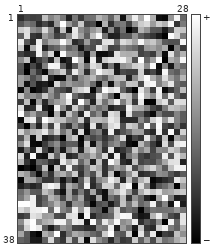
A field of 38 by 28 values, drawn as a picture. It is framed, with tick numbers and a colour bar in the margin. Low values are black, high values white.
Mirror symmetry: none. Odd rows or columns: none. Histogram: flat. Slope: none. Grain: fine. Average level on the scale: 50%. Seam: none.
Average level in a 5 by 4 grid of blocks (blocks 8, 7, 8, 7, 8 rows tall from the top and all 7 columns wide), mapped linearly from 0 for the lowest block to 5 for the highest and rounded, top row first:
2 2 3 3
0 3 4 4
2 1 2 3
0 2 3 3
5 2 2 2
